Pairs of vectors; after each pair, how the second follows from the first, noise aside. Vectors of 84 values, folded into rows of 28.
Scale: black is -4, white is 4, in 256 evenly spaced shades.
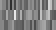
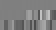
partly zeroed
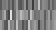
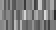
shuffled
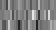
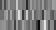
shuffled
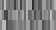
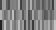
shuffled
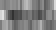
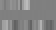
partly zeroed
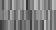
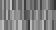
reversed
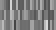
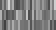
shuffled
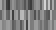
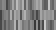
shuffled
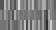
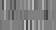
partly zeroed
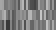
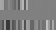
partly zeroed
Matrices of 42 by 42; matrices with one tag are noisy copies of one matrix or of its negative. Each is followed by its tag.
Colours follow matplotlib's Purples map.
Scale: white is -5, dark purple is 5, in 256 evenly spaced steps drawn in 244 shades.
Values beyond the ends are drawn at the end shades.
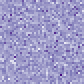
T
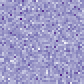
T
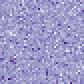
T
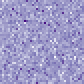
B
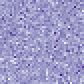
T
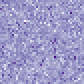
B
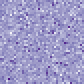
T
